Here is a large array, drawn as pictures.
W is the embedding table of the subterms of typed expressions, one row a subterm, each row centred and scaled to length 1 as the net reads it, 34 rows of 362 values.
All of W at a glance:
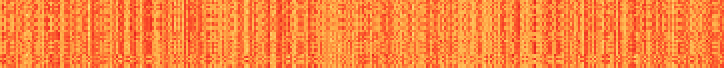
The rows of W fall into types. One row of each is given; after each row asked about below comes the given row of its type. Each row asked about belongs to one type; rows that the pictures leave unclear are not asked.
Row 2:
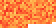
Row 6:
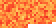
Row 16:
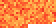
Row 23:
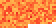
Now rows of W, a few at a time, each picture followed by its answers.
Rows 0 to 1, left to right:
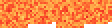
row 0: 6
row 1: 23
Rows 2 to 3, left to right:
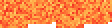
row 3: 16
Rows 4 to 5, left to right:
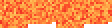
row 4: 2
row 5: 6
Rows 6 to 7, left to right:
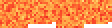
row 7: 23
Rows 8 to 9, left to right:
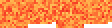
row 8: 23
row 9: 2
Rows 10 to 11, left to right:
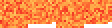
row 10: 2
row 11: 23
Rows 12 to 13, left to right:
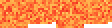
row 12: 23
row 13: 2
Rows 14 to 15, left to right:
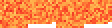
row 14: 2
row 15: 23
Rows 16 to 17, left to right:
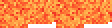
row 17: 16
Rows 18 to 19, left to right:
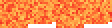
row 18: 6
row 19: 16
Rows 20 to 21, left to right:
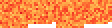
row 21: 23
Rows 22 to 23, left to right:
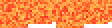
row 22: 6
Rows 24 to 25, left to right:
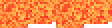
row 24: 6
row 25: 6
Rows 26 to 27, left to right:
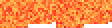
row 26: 23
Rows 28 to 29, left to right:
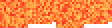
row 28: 16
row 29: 6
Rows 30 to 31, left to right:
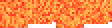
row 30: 16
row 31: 16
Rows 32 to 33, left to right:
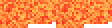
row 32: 6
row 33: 6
